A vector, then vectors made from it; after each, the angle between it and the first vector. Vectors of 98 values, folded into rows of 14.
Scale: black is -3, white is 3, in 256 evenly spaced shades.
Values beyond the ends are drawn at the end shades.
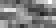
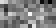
partly opposed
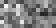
partly aligned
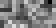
partly opposed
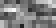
nearly parallel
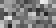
partly aligned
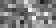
partly opposed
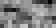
nearly opposite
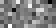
partly opposed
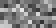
partly aligned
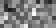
partly opposed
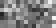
partly aligned
